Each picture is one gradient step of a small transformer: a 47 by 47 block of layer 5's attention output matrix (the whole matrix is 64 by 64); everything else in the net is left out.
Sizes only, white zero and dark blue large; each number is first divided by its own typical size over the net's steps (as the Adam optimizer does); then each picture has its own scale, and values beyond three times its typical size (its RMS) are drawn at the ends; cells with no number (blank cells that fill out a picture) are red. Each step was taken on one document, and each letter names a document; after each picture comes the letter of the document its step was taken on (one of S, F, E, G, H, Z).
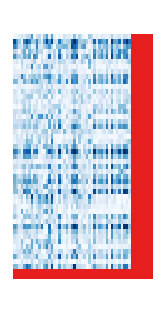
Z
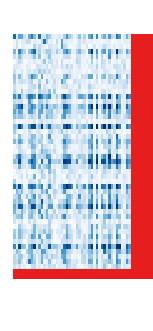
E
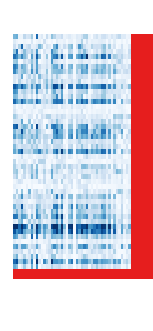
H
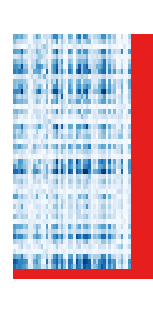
H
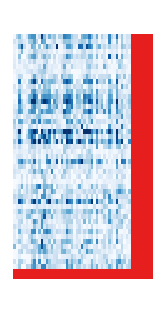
E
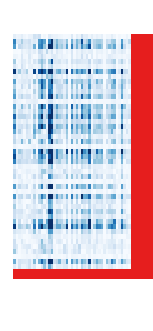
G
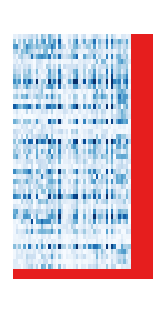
Z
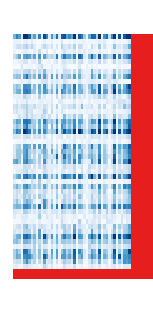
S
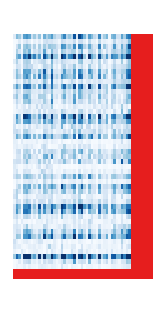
S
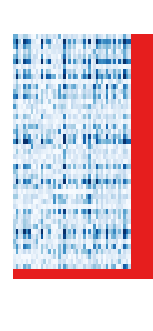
Z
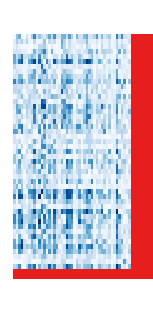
E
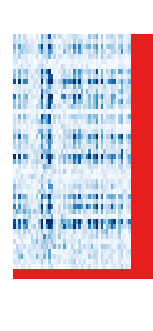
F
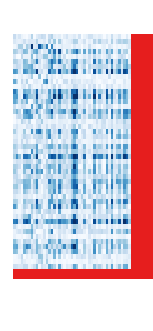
Z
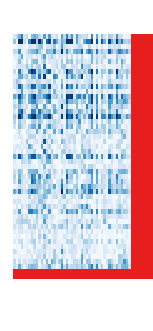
E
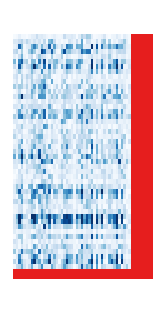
E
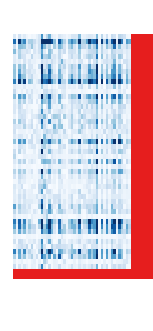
F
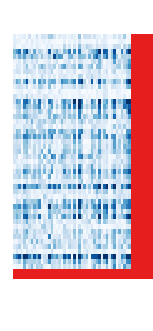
S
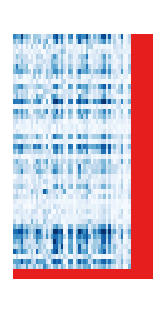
H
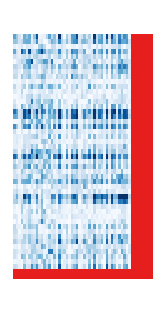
Z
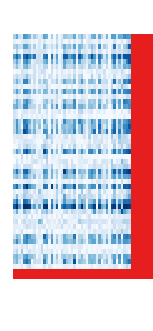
S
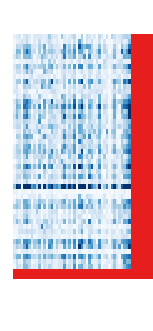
S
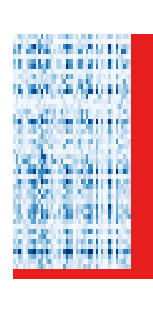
E
